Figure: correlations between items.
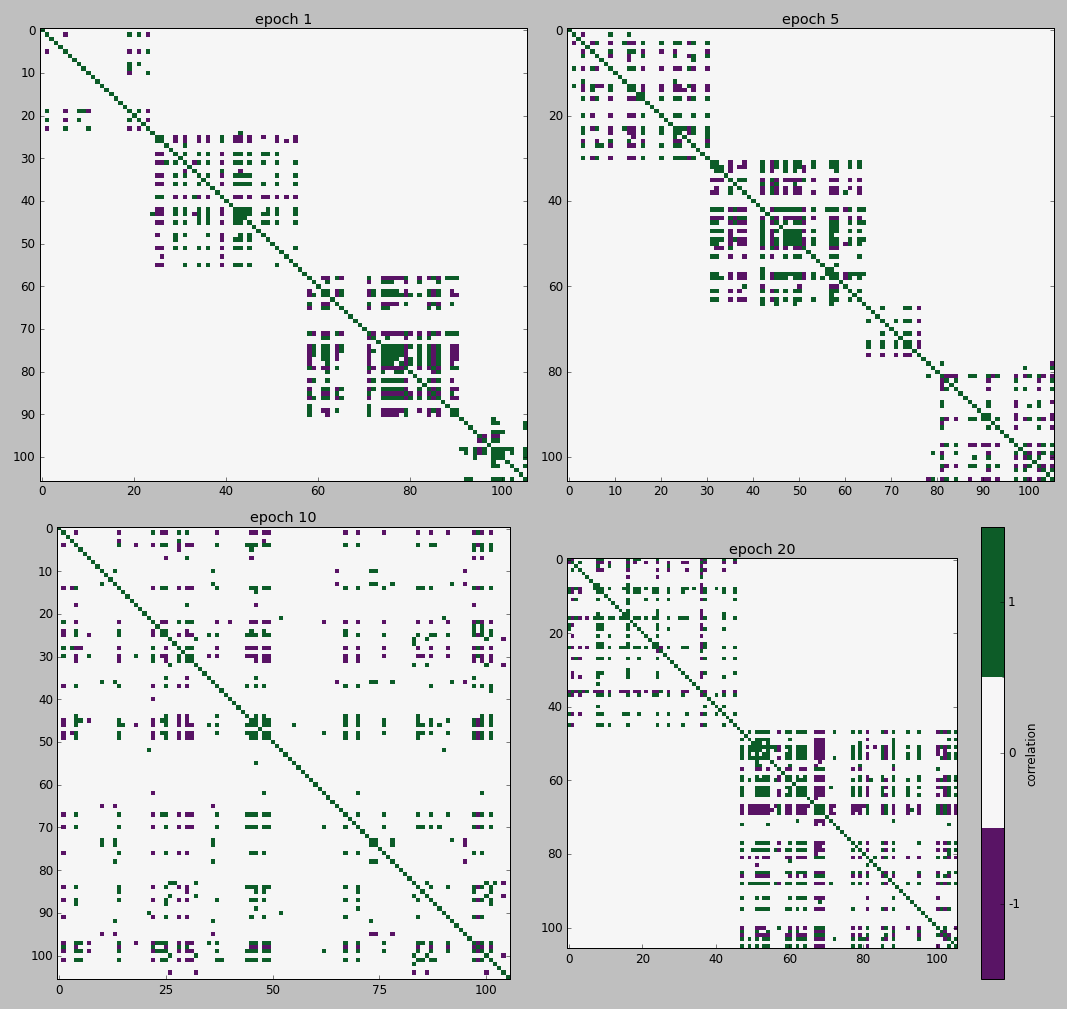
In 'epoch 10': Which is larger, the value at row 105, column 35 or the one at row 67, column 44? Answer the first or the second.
the second
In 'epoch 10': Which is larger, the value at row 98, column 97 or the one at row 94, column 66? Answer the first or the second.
the second
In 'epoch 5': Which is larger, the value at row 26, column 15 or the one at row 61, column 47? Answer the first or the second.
the second
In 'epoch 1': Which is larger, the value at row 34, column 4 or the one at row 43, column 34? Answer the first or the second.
the second
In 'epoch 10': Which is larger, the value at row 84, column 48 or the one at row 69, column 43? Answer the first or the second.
the first
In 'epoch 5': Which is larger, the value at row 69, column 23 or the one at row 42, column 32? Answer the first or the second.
the second
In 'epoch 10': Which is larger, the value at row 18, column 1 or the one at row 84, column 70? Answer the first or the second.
the second
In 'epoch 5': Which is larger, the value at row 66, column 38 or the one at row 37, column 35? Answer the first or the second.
the second
